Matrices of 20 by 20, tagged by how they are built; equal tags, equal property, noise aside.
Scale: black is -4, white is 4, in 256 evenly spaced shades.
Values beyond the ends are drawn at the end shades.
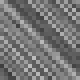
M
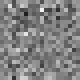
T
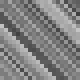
M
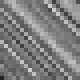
M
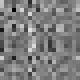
T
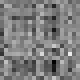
T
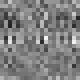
T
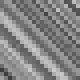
M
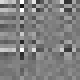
T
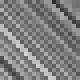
M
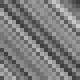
M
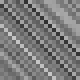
M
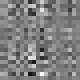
T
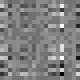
T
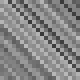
M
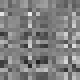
T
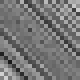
M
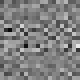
T
